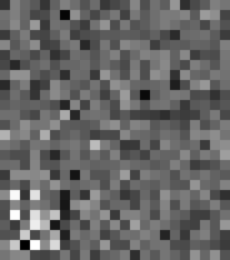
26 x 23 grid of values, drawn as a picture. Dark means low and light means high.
An odd patch, rougher than its surroundings, sits in the bottom left. The bottom left is the ninth with the highest average. No overall slope runs across the table. Values change most from cell to cell in the bottom left. Neither half mirrors the other.
